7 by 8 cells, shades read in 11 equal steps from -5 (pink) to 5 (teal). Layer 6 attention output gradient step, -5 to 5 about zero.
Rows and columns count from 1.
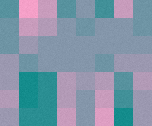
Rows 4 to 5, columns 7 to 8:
-1 -1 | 2 -2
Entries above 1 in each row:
3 0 0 0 3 3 3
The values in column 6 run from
-4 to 3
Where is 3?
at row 1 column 6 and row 6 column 7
